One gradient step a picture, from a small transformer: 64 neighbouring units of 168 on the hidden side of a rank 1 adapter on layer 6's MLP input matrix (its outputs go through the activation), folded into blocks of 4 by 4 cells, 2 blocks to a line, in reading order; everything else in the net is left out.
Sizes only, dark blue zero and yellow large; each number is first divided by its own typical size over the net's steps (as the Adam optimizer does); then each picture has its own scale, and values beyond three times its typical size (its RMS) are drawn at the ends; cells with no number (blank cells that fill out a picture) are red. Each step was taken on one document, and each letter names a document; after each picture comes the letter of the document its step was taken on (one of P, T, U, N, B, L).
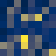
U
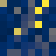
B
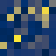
U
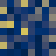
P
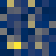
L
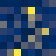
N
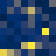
N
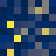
B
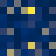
N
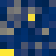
N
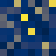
U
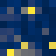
N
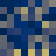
U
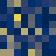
L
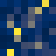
B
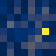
B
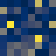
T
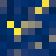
B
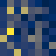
L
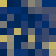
P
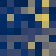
U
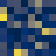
T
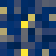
T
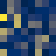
L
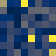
P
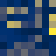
T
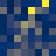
B
